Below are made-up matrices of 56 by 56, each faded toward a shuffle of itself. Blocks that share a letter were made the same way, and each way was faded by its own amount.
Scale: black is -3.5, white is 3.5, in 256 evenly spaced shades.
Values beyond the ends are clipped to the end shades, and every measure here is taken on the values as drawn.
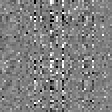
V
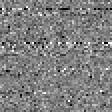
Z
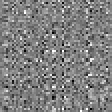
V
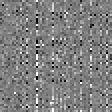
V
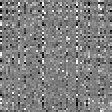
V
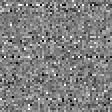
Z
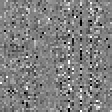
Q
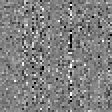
Q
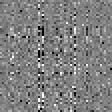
V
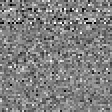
Z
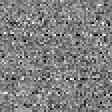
Z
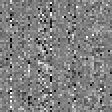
Q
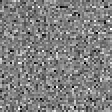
Z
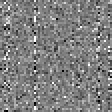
Q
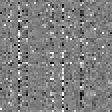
V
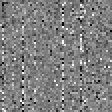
Q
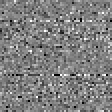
Z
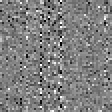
Q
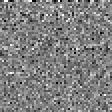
Z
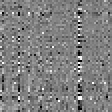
V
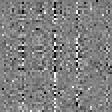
V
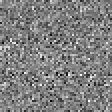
Z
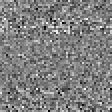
Z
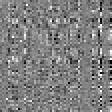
V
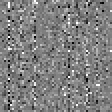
Q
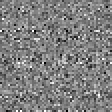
Z
